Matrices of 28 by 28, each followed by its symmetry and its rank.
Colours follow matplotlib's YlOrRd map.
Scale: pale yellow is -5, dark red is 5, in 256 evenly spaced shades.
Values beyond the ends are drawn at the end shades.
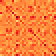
symmetric, rank five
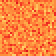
antisymmetric, full rank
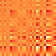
symmetric, rank two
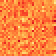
neither, rank five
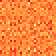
neither, rank five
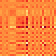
symmetric, rank two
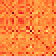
symmetric, rank five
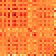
symmetric, rank three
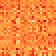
neither, rank five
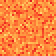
antisymmetric, full rank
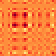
symmetric, rank two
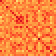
symmetric, rank five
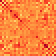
symmetric, rank five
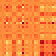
symmetric, rank two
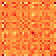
symmetric, rank three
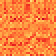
neither, rank five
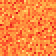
antisymmetric, full rank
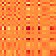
symmetric, rank two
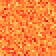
antisymmetric, full rank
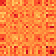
symmetric, rank three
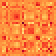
symmetric, rank three
